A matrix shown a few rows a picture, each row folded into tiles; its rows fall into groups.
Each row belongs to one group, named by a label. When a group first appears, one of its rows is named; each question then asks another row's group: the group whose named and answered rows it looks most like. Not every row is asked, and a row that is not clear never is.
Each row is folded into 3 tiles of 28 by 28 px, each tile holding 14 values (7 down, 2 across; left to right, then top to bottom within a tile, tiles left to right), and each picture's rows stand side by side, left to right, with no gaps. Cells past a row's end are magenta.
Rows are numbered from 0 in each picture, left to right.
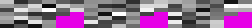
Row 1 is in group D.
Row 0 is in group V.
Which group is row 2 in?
D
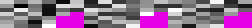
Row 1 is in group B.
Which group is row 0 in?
D
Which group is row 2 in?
B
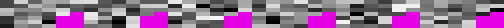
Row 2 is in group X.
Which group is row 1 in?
D
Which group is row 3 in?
X
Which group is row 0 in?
B
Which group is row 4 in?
D
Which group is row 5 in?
D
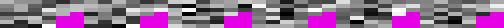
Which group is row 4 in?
V
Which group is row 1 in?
V
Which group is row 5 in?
D
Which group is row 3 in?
V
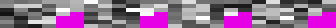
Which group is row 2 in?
B
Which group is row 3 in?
B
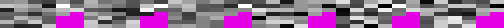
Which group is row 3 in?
B
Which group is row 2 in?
X
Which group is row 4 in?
V
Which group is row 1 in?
D
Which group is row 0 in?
V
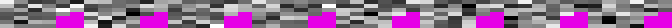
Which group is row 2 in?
V
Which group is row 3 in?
X
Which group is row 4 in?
B
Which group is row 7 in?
X
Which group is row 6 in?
B
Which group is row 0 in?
V
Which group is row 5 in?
D
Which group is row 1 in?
D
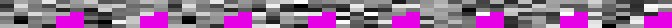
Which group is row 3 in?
X
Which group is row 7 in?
D
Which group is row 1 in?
V
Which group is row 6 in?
B
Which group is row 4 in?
D
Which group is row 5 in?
B
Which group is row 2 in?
X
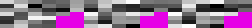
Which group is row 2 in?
X
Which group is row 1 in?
X
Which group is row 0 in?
X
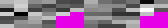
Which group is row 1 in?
V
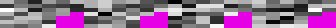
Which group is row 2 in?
B
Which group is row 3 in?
D
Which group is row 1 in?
X
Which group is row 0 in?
B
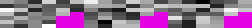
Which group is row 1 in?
V
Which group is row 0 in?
B
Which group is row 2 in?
V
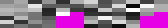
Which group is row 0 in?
B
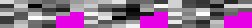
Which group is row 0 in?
X
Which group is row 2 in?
D
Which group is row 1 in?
D
